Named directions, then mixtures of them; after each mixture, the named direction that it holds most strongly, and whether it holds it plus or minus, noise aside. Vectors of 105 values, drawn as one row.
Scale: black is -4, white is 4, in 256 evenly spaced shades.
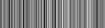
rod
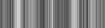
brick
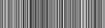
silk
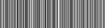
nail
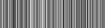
silk, minus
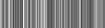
rod, minus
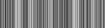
brick, plus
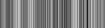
brick, plus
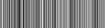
rod, plus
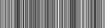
silk, plus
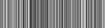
silk, plus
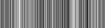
brick, plus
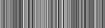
silk, minus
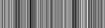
brick, minus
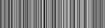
rod, plus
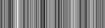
brick, plus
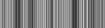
brick, minus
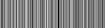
nail, minus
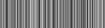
nail, plus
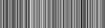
silk, minus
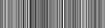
silk, plus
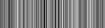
rod, plus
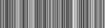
brick, plus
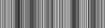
brick, minus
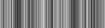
brick, minus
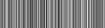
nail, minus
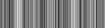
brick, plus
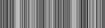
brick, plus
